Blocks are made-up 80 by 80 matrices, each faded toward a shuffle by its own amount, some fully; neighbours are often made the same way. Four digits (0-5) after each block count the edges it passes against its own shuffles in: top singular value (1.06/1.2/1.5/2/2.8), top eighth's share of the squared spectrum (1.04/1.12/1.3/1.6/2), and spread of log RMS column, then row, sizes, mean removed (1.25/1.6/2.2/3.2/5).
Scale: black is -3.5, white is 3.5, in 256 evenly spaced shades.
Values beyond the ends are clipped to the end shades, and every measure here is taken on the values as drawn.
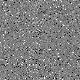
3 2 1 1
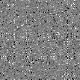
3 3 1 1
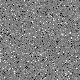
1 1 0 0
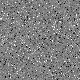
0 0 0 0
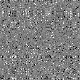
4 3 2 2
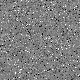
0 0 0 0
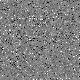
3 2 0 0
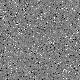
1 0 0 0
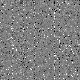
3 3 2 1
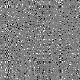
4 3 2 1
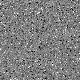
0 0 0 0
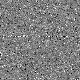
1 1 0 1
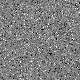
0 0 0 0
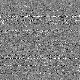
2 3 0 3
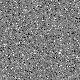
0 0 0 0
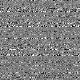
2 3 0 4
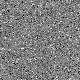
0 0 0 0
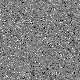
0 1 0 1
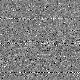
2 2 0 3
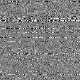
2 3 0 4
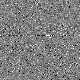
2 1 0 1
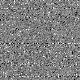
2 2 0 2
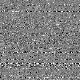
2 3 0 3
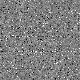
1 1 0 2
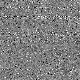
2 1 0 2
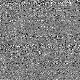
1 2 0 3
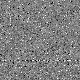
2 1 0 1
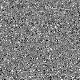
0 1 0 2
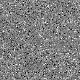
0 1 0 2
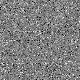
0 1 0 2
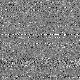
2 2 0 3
